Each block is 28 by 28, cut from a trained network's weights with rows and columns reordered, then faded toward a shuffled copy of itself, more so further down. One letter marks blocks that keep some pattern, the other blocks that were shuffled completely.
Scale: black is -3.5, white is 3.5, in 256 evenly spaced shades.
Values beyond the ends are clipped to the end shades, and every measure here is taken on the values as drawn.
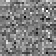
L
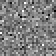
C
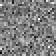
C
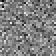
C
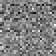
L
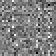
L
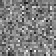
L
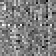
L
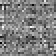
L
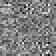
L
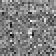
L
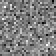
C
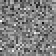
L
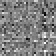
L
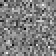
L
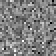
C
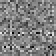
L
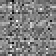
L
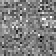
L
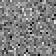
C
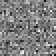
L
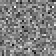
C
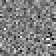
L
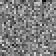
C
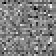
L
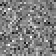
C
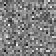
C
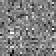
L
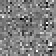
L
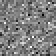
C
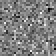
C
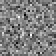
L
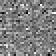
L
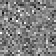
C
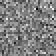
C
